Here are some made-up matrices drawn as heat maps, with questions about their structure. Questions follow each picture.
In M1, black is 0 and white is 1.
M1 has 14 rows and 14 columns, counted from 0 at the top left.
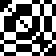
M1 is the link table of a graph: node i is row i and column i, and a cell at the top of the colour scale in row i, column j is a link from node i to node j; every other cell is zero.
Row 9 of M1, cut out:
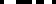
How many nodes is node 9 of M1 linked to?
6
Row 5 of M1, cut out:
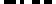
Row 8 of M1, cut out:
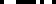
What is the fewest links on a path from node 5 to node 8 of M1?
3
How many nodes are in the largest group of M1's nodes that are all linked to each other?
7
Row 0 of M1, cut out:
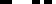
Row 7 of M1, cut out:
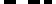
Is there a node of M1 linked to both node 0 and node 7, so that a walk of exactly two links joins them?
yes
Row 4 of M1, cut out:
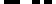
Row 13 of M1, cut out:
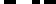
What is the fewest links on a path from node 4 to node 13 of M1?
1
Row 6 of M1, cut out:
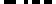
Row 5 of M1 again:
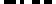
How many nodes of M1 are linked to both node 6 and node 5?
5
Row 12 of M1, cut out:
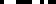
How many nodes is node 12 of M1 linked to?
6
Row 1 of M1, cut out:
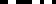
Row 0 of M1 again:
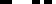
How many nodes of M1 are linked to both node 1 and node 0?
1
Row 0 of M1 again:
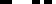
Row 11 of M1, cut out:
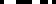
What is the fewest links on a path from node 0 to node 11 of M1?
2
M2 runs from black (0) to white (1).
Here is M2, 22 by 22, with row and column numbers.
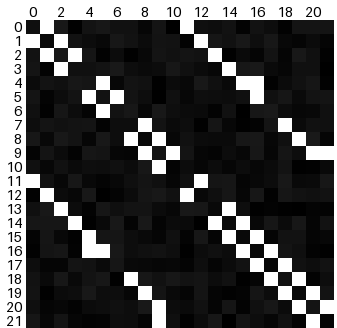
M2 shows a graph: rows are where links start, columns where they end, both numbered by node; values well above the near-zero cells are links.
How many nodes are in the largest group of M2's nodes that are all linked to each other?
3
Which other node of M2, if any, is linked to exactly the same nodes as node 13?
node 3
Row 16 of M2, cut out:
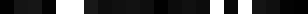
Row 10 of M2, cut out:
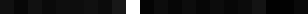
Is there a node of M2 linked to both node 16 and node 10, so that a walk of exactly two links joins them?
no
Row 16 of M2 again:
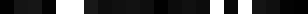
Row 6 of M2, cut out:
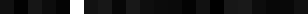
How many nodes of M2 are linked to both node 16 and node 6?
1
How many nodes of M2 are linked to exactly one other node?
2
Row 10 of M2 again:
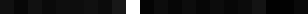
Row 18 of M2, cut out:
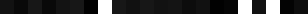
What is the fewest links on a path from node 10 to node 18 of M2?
4
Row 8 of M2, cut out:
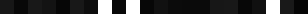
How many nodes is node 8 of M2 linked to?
3
